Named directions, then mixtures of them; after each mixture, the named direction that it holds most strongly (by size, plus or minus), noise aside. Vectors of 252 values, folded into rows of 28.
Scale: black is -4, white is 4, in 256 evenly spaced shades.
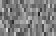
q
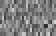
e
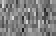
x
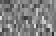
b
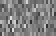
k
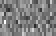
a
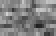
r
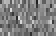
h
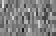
x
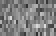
e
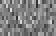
h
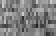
r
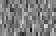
e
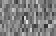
e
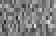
a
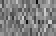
x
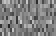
h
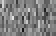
x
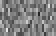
q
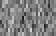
q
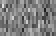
x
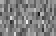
q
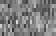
k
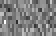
a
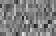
e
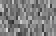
q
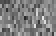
b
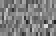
e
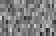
b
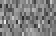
a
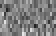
a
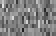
x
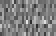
e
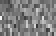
b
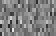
k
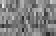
x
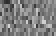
b
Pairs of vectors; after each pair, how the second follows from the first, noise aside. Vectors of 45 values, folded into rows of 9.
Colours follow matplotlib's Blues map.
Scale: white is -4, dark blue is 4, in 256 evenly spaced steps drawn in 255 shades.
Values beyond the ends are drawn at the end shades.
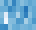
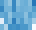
shuffled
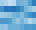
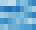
copied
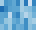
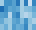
copied
